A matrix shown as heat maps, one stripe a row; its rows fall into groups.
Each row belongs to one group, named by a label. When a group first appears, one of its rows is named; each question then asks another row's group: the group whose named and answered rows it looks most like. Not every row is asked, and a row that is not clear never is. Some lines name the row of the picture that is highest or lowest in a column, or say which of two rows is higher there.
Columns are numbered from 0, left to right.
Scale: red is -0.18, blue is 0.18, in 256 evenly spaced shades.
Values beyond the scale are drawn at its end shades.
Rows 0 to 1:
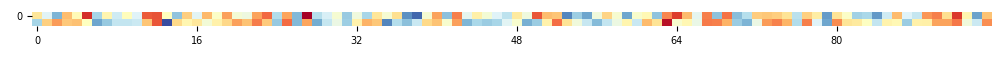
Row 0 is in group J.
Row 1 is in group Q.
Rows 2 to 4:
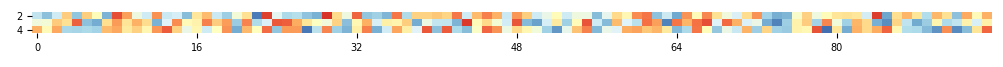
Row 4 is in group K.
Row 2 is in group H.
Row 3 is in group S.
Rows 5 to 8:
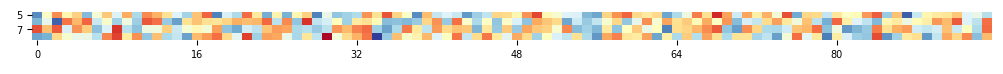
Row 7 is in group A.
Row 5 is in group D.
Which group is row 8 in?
H
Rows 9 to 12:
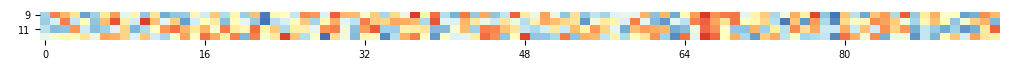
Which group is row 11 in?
K
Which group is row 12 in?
S
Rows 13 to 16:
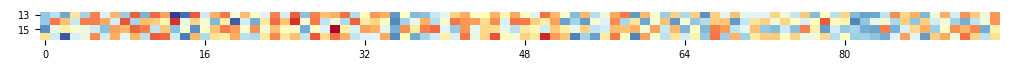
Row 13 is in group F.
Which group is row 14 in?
A
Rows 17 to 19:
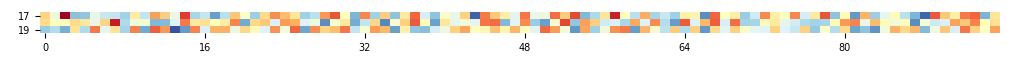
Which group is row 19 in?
F
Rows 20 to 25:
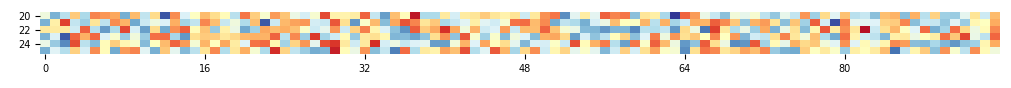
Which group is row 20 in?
F
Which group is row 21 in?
D
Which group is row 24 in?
K
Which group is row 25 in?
H
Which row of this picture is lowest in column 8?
22
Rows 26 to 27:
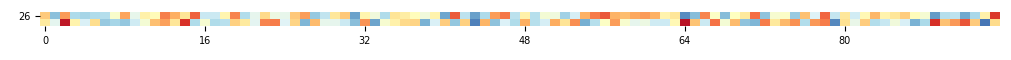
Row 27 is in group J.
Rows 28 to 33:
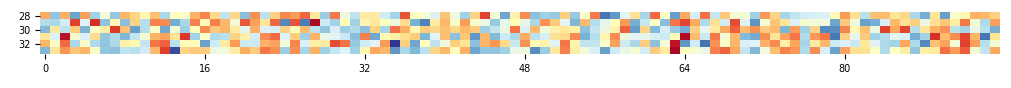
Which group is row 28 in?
S
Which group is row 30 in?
D
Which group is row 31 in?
J
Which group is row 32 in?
J
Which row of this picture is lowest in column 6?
30
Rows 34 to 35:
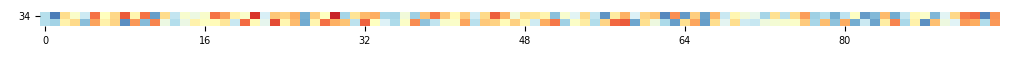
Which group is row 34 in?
H
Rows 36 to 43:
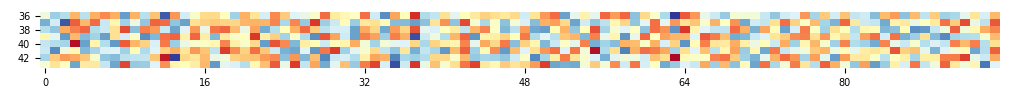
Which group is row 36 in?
F
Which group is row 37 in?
Q
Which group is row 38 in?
S
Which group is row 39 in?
K
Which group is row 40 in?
H
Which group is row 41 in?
K
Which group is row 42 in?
Q
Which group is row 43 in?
A
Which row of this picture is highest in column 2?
37
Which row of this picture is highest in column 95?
43
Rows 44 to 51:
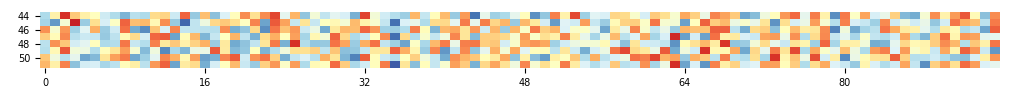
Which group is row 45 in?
H
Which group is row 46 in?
A
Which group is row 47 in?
J
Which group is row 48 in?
A
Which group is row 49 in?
D
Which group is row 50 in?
K
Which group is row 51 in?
J
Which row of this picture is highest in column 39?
46
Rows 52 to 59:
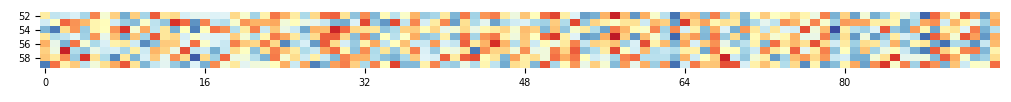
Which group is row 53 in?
Q
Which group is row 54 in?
H
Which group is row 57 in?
J
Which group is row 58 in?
A
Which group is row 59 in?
D
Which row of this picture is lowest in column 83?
59
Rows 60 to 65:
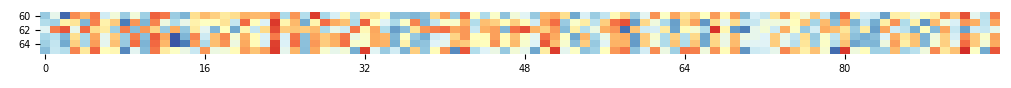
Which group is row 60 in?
Q
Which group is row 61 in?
F
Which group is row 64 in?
F
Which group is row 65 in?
Q
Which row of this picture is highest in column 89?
62
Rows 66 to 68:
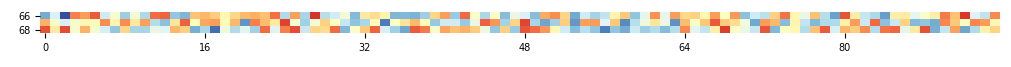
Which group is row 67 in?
S
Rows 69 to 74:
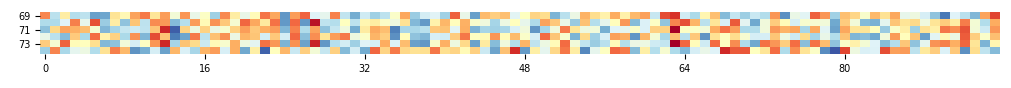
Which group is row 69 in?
K
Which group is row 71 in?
Q
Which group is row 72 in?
F
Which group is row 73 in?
J
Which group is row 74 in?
D
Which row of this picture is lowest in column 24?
74
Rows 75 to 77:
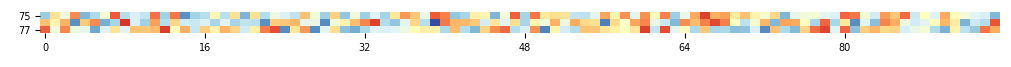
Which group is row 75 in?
D
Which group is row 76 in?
A
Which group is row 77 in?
K
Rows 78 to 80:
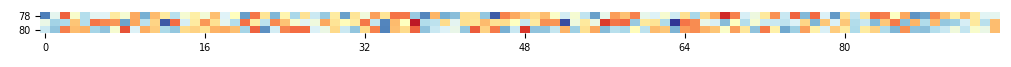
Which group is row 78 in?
D
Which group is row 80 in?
S
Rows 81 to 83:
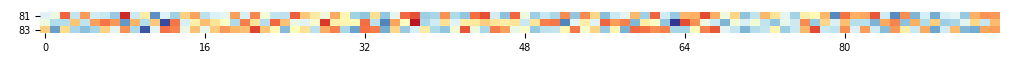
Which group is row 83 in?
K
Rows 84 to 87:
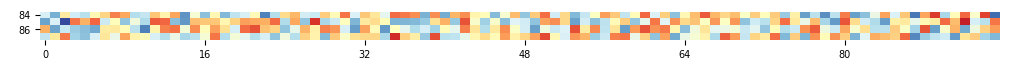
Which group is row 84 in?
D
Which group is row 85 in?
Q
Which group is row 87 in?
D
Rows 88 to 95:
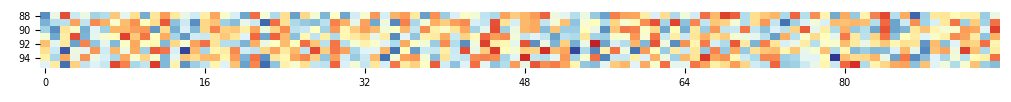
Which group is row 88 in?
D
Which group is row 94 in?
S
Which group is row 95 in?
D
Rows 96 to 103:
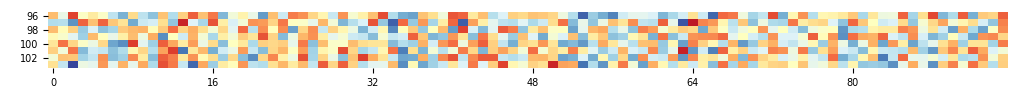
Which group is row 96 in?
A
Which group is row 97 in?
Q
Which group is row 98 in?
K
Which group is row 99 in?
S
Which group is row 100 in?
A
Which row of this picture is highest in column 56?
96
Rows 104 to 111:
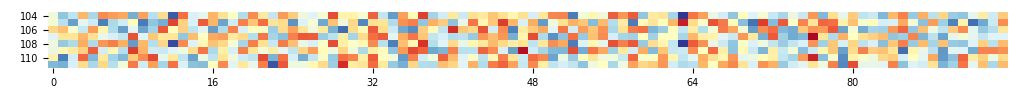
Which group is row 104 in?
F
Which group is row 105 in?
K
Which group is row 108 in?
F
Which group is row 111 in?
H
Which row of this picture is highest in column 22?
111
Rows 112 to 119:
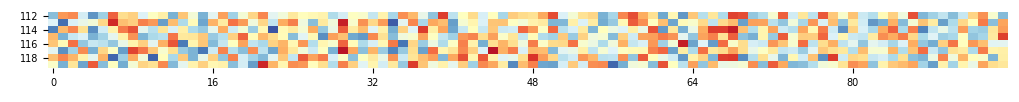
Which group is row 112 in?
D
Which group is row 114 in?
D
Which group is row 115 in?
K
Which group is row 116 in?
J
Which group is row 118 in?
A
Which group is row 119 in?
S
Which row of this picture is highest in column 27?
115
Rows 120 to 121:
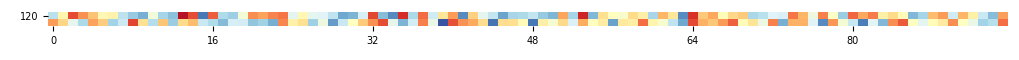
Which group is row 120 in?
Q
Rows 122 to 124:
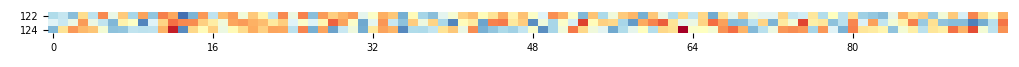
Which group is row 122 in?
F
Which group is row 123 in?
K
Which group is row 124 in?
Q
